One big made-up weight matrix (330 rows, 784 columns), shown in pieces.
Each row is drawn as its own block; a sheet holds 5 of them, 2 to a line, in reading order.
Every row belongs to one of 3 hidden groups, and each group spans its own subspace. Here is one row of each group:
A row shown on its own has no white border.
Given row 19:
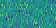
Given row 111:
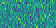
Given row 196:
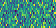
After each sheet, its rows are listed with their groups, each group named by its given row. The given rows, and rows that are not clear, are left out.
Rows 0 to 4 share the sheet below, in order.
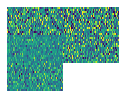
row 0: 19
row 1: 196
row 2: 19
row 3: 196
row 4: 196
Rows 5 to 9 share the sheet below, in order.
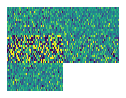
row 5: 111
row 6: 111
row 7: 19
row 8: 19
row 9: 19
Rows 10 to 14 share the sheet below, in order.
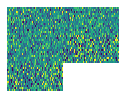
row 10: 196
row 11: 111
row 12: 111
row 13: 196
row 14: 196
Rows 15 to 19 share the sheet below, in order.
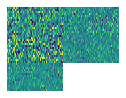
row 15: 111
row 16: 19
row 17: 19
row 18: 196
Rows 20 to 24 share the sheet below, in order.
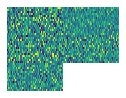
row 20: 19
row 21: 111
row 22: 111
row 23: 196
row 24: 19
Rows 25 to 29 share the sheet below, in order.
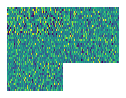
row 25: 196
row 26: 111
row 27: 111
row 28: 111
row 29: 111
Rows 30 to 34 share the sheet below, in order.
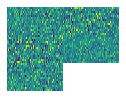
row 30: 196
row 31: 111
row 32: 19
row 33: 111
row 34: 111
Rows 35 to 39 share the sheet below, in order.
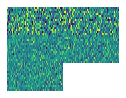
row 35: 196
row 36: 19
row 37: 19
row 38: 111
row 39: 196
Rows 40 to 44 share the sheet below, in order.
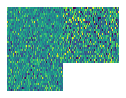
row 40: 111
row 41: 196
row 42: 19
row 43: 196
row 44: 19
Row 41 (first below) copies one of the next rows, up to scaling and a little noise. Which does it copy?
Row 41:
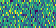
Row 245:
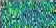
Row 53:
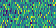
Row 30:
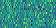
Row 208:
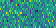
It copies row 208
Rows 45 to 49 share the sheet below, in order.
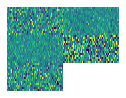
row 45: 111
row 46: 196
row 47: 196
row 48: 196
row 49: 19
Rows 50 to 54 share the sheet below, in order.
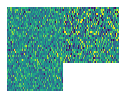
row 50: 196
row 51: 19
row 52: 19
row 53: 196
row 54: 196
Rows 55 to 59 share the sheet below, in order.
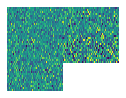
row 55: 196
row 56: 19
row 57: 19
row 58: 19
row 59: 196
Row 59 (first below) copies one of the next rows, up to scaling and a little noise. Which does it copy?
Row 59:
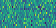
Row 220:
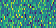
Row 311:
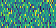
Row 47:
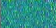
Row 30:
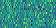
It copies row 30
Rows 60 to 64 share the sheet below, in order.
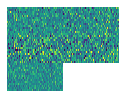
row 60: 111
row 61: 196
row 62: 111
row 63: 19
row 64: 196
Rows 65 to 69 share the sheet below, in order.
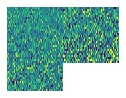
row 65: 19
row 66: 19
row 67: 196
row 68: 19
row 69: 19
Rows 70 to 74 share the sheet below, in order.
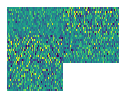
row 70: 111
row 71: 111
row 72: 19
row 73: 111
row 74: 196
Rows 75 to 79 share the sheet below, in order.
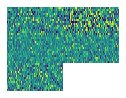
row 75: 19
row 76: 111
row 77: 111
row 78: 196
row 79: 19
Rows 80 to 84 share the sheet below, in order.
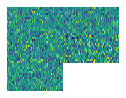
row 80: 19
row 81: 19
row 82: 19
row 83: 196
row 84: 19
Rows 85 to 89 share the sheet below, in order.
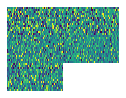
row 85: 111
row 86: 196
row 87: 196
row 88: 196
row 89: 111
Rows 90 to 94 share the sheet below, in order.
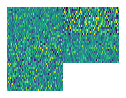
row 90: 111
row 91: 196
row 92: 19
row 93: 19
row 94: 196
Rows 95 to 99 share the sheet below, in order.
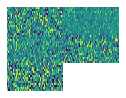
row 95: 19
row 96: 111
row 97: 111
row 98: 196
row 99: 111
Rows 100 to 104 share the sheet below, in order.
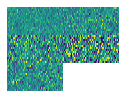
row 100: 196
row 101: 19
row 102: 196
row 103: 19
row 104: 19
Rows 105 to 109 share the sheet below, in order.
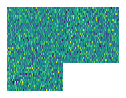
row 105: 196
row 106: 196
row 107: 111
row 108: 196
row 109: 19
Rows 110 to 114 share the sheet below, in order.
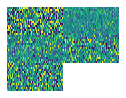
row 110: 111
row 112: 19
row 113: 19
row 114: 196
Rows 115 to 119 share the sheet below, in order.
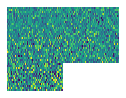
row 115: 111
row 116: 19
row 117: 196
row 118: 19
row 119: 19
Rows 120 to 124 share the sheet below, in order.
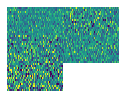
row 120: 111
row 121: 111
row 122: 111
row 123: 19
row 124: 19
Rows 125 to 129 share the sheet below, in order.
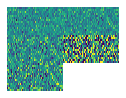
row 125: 111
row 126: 19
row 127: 19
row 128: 111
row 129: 19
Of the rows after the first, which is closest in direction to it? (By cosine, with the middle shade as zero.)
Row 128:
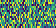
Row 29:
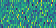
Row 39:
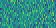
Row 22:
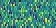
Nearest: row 39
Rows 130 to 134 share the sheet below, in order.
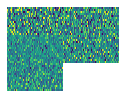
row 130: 196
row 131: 111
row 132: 19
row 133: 111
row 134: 111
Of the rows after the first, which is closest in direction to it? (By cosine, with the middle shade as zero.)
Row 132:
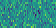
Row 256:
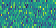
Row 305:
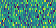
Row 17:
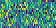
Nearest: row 256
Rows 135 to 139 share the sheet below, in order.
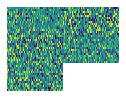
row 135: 19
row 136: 19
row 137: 196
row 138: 111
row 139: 196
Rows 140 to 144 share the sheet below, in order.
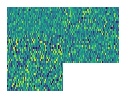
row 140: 196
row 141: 19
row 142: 19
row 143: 19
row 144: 196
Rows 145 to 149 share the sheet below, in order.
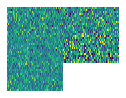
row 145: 111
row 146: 19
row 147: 196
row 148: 111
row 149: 111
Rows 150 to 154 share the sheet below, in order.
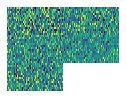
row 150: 111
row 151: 196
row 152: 196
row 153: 19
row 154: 111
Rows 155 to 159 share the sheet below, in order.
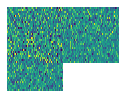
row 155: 196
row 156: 19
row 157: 19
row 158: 111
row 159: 19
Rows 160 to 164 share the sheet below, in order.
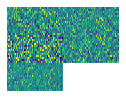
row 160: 111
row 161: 19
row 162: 19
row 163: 111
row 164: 19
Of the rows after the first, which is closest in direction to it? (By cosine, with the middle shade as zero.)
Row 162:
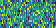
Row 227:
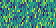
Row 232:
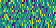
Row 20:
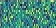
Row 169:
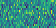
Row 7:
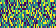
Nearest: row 7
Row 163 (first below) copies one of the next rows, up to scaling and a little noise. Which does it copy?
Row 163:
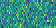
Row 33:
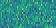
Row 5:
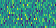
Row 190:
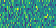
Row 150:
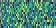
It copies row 150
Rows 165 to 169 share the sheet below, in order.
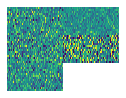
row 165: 19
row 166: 19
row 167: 19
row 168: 196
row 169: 19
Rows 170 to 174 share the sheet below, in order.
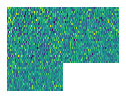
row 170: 196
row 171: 19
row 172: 196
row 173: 111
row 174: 111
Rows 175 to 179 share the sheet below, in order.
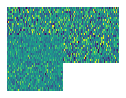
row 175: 111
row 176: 111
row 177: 19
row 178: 19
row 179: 19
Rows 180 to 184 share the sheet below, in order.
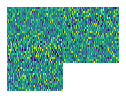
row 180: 19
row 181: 19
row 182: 19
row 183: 19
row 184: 19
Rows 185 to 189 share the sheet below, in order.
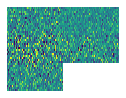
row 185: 111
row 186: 19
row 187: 111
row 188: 19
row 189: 196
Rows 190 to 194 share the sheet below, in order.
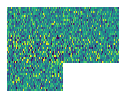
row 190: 111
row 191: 111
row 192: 111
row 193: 19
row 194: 19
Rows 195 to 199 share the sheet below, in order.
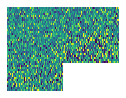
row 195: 196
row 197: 19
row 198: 111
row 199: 196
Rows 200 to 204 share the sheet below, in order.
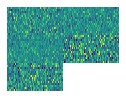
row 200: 111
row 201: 19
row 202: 111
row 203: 111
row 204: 111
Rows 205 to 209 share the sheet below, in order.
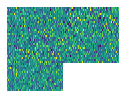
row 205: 196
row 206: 196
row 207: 111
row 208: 196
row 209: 111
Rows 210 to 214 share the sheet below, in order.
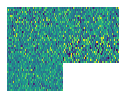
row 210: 111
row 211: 196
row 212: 111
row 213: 19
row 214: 19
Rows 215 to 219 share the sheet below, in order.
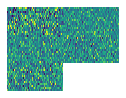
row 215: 111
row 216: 196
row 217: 111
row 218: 196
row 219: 196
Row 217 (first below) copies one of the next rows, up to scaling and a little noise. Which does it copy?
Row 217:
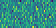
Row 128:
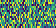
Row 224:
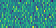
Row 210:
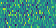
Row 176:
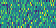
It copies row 224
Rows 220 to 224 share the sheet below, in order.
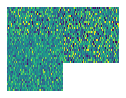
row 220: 196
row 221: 196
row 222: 111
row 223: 196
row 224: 111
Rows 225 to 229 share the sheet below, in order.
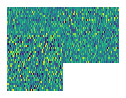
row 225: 19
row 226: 19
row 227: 19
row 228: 196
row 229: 196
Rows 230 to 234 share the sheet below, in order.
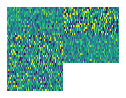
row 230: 111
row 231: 19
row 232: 196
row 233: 196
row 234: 196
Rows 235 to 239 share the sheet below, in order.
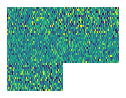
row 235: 196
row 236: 196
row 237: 19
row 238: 111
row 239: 111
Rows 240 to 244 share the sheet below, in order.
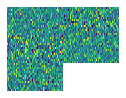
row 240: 111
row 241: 111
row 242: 196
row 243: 19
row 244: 111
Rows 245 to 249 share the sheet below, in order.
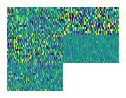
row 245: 196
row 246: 111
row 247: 111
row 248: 19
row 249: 111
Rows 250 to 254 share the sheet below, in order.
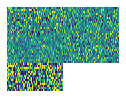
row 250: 196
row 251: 19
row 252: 196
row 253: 196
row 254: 111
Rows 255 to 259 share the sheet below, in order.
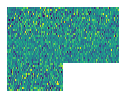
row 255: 111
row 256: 19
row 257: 196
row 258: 196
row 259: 19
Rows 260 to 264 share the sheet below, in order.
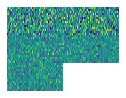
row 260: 196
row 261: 19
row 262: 111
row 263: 196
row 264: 196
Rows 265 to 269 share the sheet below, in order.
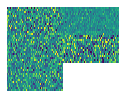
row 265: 196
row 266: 19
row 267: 19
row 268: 111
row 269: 19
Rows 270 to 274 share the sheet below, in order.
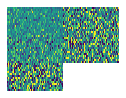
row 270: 19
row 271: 196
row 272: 19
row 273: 111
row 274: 111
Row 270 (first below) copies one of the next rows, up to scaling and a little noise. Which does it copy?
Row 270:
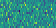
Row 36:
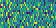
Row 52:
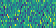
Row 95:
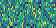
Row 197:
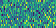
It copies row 36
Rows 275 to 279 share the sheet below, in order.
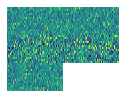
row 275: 19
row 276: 111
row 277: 111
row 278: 19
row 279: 19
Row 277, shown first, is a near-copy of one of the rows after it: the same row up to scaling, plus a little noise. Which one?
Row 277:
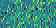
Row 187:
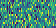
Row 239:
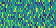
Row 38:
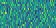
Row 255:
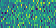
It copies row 255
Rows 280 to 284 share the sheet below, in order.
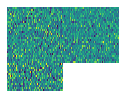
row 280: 19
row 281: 111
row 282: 196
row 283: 19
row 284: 196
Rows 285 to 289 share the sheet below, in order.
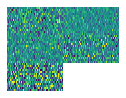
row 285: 196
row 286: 196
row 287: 19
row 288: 196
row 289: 19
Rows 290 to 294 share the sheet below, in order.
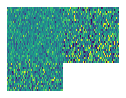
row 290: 196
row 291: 111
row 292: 111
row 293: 196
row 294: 111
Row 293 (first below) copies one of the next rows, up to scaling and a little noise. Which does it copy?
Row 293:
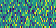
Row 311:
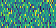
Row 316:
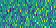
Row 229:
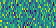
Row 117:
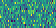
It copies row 316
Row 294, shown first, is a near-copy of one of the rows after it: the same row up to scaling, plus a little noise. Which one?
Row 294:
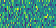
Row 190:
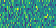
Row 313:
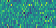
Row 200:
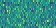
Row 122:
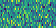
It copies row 190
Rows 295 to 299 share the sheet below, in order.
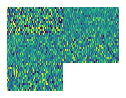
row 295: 196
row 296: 196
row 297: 19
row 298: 19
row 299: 111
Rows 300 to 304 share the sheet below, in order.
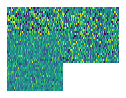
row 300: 196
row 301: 196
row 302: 196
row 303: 196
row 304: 111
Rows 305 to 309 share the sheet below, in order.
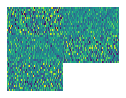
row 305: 196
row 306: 19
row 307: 19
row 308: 19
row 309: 196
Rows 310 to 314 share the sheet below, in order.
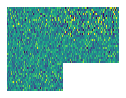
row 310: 19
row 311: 196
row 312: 196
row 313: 111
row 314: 19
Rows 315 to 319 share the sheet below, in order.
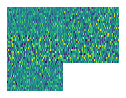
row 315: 19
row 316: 196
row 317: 111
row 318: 111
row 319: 196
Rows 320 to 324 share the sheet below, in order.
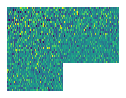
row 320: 111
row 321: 19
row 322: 111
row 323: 196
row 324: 196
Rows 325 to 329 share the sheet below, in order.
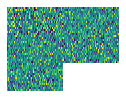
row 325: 196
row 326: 111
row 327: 196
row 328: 19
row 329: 111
